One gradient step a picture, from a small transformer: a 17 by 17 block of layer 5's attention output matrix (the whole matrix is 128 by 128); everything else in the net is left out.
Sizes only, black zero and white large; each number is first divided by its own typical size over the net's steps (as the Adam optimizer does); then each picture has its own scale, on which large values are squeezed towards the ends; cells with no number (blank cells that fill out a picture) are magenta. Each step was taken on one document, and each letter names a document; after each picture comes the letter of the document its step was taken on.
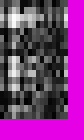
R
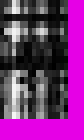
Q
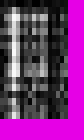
Q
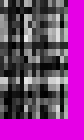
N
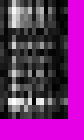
R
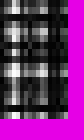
Q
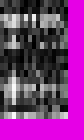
R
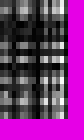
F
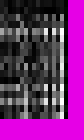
F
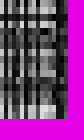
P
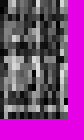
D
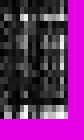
F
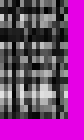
P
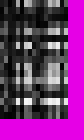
N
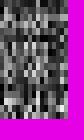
D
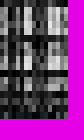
N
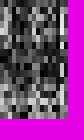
D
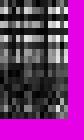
N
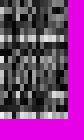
P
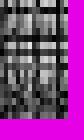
P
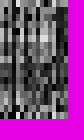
P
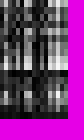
N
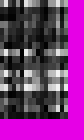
N
